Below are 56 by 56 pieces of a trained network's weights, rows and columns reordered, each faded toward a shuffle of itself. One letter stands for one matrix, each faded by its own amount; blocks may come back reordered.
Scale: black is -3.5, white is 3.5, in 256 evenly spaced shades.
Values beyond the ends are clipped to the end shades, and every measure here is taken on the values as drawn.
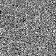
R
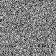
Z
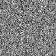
R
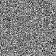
R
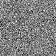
Z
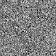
R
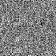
R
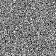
Z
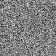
Z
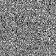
R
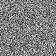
Z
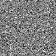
R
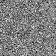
Z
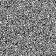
Z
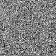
R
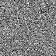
Z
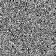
Z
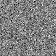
Z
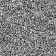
Z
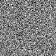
R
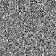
R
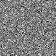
R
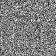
R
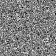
R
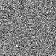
R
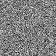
Z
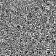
R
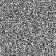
R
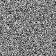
Z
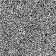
Z
